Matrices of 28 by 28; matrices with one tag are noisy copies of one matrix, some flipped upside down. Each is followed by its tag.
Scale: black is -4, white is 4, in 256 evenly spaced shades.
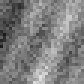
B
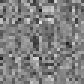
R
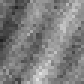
B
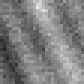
B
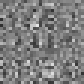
R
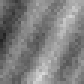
B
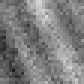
B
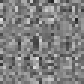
R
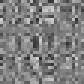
R
